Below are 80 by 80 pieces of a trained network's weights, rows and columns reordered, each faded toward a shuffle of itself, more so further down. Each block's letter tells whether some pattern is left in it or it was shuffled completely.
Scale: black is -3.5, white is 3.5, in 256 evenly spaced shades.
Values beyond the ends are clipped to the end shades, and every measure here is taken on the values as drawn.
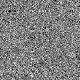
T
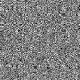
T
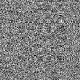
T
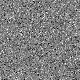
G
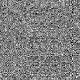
T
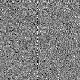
T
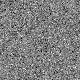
G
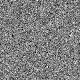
G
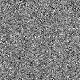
T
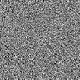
T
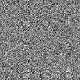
T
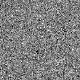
T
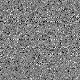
T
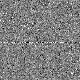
T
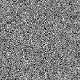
T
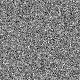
G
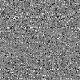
T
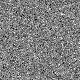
G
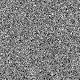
G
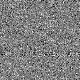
T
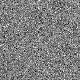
T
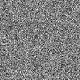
T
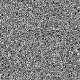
T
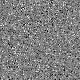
G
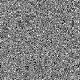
T
